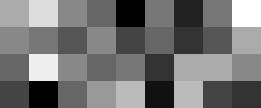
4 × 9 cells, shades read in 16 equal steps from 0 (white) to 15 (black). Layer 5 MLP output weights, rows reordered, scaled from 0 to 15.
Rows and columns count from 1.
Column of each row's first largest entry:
5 7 6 2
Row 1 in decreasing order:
15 13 9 8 8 7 5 2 0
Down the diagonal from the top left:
5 8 7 6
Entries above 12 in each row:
2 0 0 2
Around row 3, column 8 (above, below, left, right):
10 11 5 7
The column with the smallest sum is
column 9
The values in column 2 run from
1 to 15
